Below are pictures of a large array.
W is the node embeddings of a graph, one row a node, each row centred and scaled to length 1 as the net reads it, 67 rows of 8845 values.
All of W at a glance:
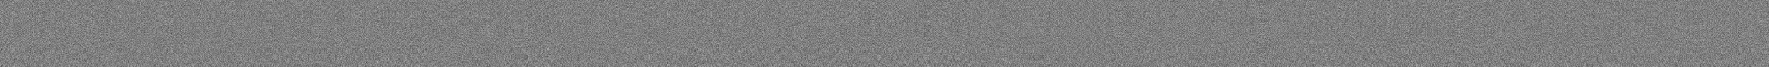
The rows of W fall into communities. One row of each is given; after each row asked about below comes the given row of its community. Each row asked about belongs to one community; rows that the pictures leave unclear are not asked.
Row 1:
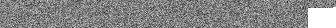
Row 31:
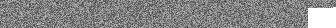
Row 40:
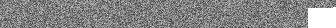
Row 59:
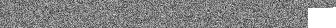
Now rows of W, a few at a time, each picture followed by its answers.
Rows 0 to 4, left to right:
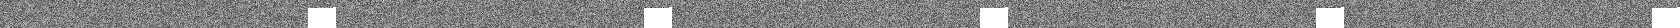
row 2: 31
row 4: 31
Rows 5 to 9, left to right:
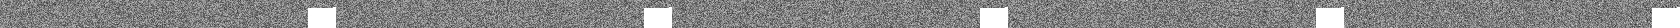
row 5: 1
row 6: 40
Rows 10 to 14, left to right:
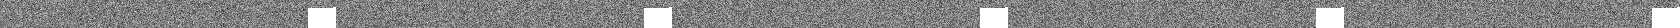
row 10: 31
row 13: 31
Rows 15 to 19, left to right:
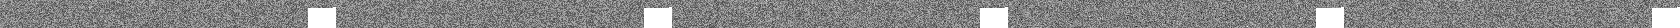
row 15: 1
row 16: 1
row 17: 40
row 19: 1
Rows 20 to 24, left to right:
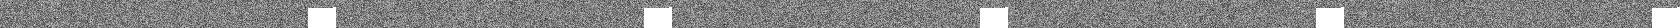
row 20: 31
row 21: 59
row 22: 31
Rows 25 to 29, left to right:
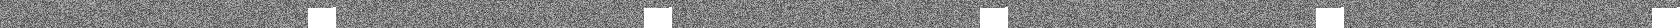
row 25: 40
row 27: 40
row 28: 40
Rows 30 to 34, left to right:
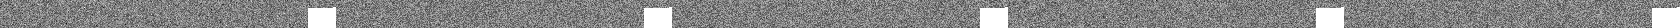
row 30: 40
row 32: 40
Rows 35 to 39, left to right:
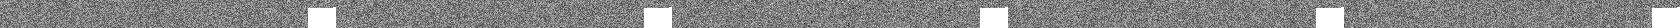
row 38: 59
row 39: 40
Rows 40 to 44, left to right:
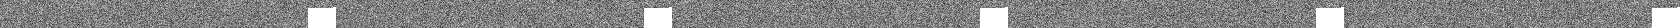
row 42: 59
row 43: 1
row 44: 59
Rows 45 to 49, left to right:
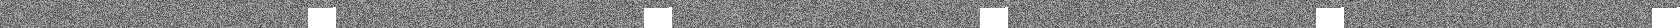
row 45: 31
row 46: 40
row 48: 31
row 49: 59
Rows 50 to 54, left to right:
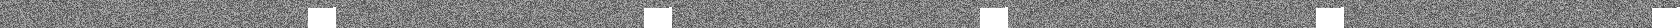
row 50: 31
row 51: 31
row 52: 31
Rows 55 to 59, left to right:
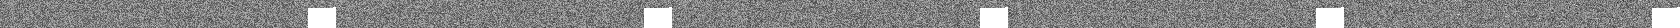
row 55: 59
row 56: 1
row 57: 59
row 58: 59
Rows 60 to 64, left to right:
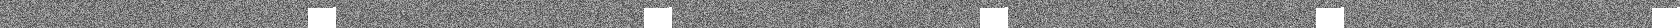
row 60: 31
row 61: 31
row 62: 40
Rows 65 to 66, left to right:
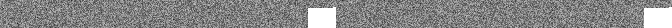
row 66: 59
